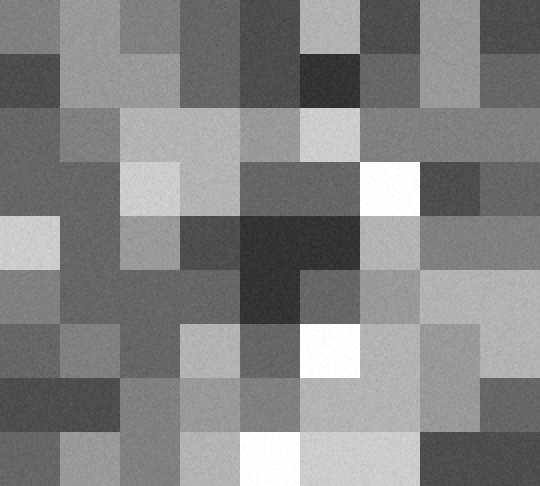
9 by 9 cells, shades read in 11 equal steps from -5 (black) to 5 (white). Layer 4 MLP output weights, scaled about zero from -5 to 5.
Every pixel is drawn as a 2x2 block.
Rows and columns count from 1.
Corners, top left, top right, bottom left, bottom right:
0 -2 -1 -2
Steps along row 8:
same up up down up same down down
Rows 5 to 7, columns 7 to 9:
2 0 0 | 1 2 2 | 2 1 2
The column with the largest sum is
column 7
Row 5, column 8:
0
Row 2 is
-2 1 1 -1 -2 -3 -1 1 -1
